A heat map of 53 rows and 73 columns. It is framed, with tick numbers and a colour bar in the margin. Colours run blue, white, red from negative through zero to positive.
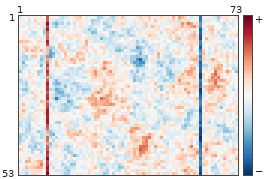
Odd lines: columns 10 and 61. Grain: streaks running down. Slope: none. Histogram: heavy tails on both sides.
